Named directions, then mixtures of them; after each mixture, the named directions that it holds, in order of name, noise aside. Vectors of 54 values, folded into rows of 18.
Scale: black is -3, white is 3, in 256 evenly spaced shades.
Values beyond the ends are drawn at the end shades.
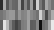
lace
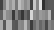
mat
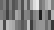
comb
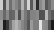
lace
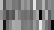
comb, lace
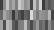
mat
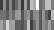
comb, lace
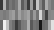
lace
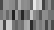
comb, mat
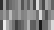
lace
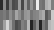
comb, lace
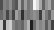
comb, mat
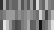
lace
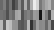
comb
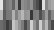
lace, mat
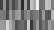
comb, lace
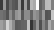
comb, lace
